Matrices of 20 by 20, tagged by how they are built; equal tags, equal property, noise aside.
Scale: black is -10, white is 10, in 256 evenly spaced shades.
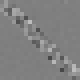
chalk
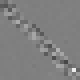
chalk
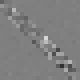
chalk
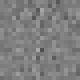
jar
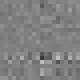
jar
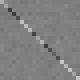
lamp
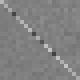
lamp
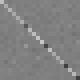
lamp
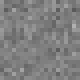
jar
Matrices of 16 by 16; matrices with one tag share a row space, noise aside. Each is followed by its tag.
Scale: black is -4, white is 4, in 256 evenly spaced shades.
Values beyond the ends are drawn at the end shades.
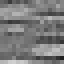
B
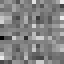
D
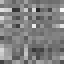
D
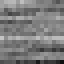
B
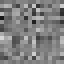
D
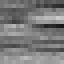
B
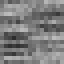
B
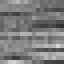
B
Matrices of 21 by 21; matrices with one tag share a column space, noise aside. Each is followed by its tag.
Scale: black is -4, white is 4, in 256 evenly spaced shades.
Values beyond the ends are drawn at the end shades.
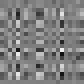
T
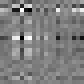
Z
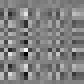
T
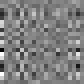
T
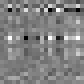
Z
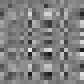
T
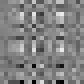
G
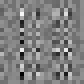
T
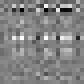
Z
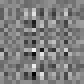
T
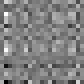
G
